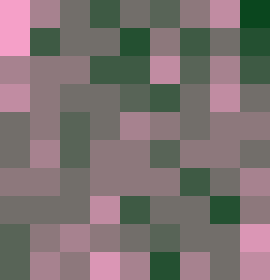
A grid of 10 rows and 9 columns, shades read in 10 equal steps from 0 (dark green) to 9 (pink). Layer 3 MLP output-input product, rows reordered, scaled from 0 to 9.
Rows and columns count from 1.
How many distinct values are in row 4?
5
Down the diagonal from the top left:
9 2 5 4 6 3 2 1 8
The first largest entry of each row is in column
1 1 6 1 5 2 9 4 9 4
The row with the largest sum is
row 10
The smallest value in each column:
3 2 3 2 1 1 2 1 0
